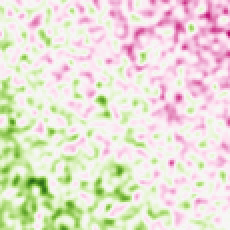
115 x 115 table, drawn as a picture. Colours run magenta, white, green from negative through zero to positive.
No regular stripes run through it. The ninth with the lowest average is the top right. The bottom left is the ninth with the highest average. No single row or column stands out from its neighbours. The field climbs toward the bottom left. The halves do not mirror each other.
